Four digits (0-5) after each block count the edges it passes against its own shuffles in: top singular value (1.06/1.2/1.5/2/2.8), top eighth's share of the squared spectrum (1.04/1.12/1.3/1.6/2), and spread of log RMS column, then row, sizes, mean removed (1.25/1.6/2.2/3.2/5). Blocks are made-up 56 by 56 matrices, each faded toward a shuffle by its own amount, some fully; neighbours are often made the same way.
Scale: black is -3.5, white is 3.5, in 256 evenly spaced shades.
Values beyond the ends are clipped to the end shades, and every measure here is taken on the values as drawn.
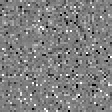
3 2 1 1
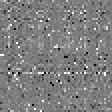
4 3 1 1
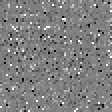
2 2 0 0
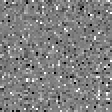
2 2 0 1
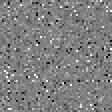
3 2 0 1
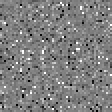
3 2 1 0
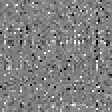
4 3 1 1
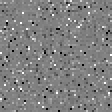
1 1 0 0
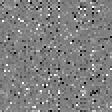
3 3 1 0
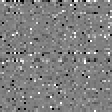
4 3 1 2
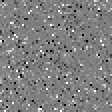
0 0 0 0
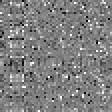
4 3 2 1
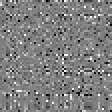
4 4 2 2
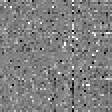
4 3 1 1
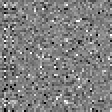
3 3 1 0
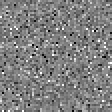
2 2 0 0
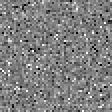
0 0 0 0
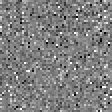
3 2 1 0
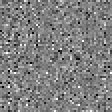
2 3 2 1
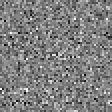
1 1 0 2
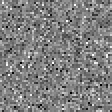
0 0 0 0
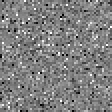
0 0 0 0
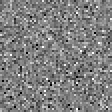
0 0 0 0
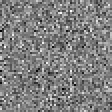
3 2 1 1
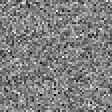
0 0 0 1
